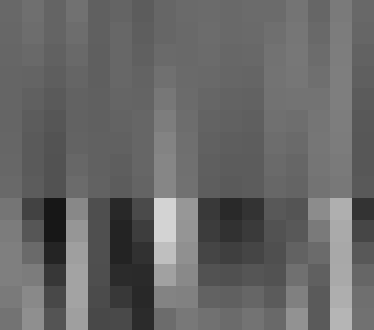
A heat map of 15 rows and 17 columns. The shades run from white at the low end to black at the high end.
The halves do not mirror each other. Overall the values sit about 60% of the way up the scale. The grain runs up and down. A few values lie far out on both sides of the bulk. The top part is calmer, up to a seam about 60% of the way down.
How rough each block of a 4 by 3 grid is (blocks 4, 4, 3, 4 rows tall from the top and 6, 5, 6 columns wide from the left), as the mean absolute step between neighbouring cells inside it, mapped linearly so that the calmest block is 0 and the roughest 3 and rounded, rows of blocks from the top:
0 0 0 / 0 0 0 / 2 3 2 / 2 2 2
